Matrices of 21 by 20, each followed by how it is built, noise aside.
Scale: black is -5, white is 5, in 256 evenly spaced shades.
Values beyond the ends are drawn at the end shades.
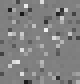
sparse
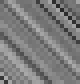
Toeplitz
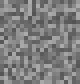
noise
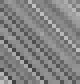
Toeplitz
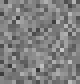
noise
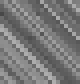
Toeplitz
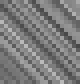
Toeplitz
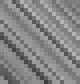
Toeplitz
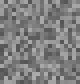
noise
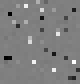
sparse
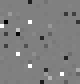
sparse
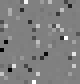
sparse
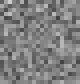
noise
